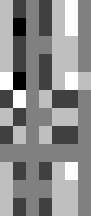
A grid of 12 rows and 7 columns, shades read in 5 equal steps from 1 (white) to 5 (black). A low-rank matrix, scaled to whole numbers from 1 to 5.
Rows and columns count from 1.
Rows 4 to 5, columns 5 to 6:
2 2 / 2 1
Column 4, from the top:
4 4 3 4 4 2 3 2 3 4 3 4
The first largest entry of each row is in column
2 2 2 2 2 1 2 1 1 2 2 2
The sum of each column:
28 43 36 40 29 25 35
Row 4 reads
2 4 3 4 2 2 3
